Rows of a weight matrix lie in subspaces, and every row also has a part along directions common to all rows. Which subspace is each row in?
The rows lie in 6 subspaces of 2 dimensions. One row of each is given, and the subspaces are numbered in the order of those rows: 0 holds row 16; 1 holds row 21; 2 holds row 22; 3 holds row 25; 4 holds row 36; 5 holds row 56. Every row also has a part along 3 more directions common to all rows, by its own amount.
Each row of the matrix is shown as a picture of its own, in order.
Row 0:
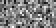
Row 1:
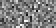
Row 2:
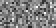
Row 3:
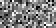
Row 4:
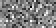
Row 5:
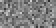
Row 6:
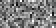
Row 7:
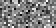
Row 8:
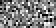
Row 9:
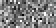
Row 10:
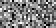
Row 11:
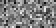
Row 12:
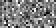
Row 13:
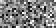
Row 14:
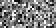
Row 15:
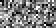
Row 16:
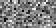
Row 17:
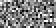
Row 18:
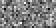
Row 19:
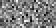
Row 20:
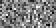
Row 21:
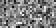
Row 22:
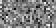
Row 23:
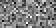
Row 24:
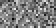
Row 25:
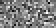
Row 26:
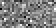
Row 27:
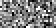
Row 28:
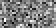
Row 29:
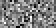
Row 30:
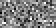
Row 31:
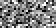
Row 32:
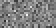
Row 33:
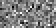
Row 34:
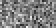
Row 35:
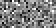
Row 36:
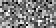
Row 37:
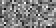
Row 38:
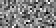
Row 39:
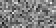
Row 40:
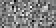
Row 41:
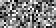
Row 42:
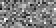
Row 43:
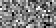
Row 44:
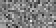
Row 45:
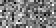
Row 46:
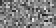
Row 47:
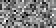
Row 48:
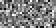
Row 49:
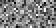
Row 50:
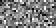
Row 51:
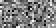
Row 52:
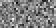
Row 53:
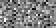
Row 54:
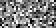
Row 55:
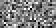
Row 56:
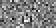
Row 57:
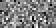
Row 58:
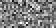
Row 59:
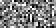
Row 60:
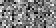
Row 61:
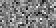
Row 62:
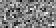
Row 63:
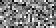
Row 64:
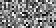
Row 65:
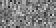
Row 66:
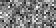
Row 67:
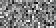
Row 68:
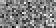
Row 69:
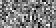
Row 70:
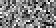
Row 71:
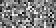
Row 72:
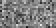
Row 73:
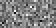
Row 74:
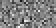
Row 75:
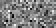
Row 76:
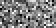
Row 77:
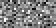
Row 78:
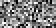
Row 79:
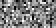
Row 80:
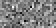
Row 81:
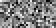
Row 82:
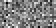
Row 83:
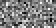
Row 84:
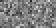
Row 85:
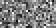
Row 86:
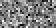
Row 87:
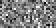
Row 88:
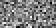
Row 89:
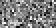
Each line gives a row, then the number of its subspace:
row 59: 3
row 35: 5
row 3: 4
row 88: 1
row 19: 5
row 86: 1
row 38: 3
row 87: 2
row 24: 1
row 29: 5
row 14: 2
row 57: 4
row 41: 4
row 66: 4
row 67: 3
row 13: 2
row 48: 4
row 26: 0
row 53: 0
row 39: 5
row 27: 3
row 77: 0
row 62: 3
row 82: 5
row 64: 1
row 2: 1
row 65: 4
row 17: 3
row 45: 2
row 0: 1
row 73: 0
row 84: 4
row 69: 2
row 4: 5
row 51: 2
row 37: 2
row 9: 4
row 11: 1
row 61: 1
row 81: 4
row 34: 2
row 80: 5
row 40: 0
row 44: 5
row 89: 0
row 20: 2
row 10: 5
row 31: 0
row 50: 3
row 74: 5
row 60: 2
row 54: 0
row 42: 0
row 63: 3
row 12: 0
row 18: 2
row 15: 4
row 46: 3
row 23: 1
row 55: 5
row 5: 4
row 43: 3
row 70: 3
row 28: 0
